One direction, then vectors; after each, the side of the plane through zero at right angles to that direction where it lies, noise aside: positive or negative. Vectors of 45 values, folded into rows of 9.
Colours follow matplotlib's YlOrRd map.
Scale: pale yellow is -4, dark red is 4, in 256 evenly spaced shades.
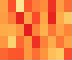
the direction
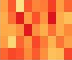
positive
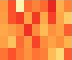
positive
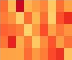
negative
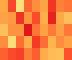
positive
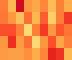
negative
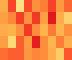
positive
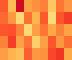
negative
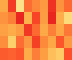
positive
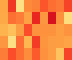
positive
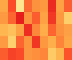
positive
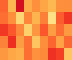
negative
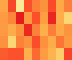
positive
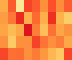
positive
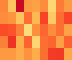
negative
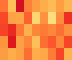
negative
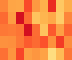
positive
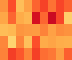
positive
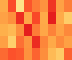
positive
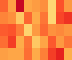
negative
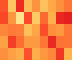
negative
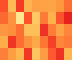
negative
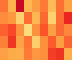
negative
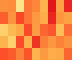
positive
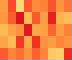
positive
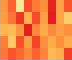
positive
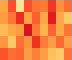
positive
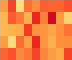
positive
